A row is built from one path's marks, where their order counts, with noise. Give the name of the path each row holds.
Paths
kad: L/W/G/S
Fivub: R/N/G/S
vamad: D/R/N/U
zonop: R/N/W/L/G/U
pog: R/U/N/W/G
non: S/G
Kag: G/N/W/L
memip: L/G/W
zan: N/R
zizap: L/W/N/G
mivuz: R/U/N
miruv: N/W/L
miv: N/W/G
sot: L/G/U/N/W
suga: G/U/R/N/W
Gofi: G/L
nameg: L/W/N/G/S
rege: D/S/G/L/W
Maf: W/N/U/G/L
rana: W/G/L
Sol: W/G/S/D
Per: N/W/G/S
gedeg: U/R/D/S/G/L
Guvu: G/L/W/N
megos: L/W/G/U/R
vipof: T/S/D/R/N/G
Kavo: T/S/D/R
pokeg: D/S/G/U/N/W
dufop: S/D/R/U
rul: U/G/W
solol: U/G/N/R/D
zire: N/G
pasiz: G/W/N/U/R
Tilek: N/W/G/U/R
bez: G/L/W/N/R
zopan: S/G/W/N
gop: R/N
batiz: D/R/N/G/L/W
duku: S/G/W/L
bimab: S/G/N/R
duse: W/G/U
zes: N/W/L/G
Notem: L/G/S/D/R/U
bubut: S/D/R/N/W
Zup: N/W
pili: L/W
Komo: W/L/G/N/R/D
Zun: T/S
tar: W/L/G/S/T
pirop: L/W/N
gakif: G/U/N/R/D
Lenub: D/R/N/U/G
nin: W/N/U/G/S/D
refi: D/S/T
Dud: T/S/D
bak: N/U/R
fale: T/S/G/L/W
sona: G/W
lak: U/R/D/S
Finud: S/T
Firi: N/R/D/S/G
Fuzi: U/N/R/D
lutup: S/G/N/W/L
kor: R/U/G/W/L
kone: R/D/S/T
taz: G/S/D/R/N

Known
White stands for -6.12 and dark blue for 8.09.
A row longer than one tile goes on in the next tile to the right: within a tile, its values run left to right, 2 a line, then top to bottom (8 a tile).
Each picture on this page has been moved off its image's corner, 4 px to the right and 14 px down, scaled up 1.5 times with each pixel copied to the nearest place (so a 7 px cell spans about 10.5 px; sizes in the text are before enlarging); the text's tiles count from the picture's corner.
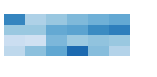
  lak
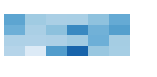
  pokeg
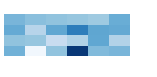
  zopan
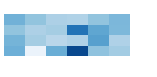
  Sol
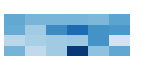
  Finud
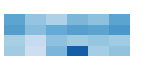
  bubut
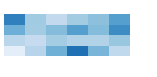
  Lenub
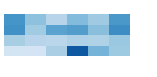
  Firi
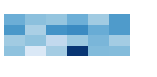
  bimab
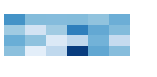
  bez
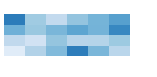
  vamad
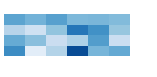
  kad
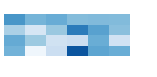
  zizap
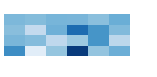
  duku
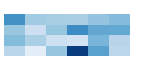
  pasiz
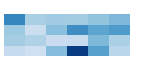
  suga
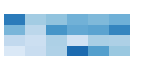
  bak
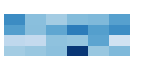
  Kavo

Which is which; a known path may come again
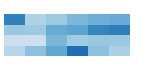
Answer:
lak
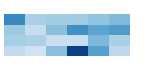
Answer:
suga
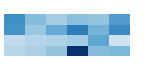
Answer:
vipof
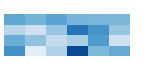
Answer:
kad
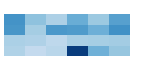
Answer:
Fivub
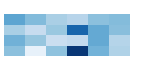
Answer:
sona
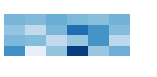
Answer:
duku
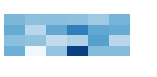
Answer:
zopan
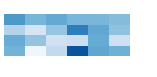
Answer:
zizap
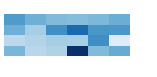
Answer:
Zun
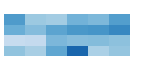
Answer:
dufop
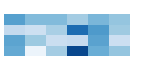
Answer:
rana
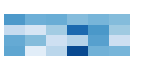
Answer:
memip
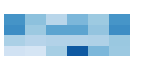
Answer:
Firi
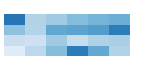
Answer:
Fuzi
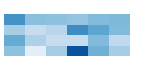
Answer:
Komo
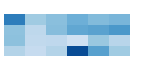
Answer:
zonop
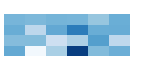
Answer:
lutup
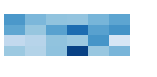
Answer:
Dud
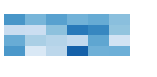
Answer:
pili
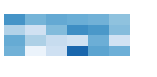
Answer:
pirop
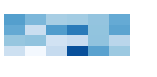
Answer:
zire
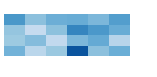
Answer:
Notem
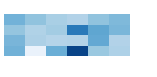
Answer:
Sol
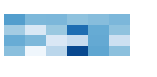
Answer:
Guvu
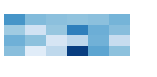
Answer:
bez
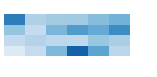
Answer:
solol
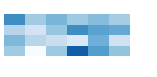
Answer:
Maf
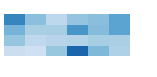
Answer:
batiz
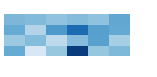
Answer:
non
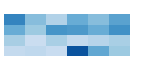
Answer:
gop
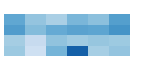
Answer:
bubut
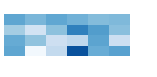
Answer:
nameg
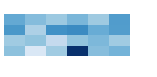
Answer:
bimab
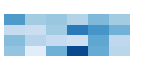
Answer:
duse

